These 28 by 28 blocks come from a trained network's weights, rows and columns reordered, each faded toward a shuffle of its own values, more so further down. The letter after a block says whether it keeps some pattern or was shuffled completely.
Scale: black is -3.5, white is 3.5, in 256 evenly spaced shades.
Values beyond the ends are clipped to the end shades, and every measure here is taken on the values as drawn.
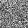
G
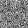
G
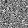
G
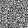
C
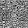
C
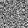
C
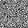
G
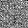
C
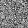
G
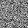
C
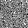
G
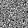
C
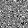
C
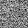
C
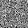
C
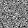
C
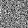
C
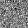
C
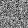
G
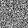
G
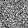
G
